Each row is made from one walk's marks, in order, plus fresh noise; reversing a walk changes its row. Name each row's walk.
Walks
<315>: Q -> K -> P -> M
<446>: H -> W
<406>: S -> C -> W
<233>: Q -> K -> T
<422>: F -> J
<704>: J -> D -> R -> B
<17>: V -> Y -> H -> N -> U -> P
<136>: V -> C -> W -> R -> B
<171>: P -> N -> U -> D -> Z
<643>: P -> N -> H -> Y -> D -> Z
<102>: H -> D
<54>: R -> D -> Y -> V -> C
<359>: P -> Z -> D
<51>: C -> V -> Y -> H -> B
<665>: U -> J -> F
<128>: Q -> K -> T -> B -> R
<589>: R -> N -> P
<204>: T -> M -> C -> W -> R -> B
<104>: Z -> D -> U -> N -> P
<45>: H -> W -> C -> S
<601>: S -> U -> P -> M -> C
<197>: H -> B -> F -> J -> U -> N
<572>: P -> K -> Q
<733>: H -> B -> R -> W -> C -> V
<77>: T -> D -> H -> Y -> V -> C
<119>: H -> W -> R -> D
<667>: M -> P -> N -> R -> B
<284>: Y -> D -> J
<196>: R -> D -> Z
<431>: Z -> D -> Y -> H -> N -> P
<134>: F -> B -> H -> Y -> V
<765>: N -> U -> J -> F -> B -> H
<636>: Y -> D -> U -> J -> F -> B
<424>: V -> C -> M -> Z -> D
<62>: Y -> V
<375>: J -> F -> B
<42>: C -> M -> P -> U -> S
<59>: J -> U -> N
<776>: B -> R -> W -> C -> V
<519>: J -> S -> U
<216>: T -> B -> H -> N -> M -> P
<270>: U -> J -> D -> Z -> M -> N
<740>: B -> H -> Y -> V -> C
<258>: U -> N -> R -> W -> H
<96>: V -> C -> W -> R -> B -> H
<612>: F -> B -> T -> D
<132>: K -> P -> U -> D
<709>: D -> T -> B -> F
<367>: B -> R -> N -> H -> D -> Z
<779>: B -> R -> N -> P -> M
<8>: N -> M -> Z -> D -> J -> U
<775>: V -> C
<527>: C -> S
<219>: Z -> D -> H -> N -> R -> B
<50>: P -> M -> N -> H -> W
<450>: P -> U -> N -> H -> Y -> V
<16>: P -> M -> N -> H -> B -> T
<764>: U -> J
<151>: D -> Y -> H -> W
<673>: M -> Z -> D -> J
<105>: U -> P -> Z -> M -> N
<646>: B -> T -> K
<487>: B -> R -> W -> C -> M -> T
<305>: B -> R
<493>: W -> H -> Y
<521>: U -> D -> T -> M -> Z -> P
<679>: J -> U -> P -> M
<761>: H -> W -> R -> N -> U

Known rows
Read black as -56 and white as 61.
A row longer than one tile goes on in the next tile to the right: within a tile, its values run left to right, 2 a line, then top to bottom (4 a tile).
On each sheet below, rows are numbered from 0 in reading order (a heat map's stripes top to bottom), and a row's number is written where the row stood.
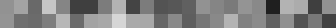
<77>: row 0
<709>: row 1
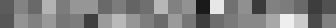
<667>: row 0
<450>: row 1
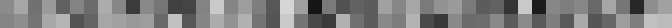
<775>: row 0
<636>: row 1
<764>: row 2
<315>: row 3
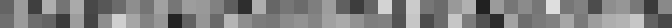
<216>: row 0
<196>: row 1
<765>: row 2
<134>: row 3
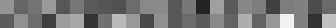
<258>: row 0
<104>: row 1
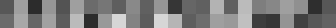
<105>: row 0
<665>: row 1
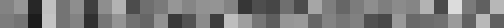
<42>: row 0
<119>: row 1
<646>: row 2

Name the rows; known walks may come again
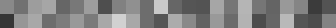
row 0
<219>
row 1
<59>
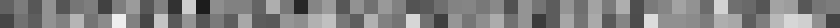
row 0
<171>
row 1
<315>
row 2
<673>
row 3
<233>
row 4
<740>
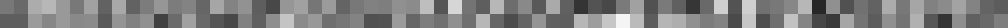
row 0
<704>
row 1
<16>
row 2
<646>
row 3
<643>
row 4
<765>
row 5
<764>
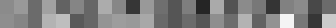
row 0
<775>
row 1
<104>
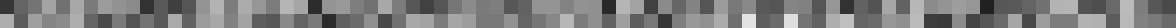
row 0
<422>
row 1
<375>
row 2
<102>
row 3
<709>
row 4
<270>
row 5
<665>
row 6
<284>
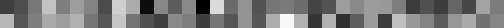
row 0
<636>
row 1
<17>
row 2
<119>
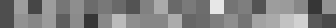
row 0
<779>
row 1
<134>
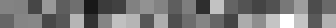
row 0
<50>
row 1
<431>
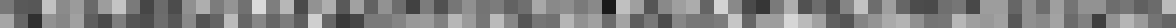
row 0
<519>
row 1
<128>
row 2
<359>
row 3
<612>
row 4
<77>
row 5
<424>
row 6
<667>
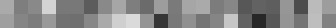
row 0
<51>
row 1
<487>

